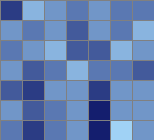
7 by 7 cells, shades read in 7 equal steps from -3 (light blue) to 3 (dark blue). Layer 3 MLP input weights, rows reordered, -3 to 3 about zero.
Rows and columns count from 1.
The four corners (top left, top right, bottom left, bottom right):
2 0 0 -1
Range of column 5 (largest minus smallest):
4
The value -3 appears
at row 7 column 6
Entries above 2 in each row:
0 0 0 0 0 1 1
